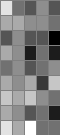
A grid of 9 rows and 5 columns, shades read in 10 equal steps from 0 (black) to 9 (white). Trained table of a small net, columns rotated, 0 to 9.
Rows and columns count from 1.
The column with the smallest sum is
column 5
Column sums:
54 47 40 36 29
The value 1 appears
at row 4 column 3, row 4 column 5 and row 8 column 5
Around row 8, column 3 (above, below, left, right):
7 9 5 4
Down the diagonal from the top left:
8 6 3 4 5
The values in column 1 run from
3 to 8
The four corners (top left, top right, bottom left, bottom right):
8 3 8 4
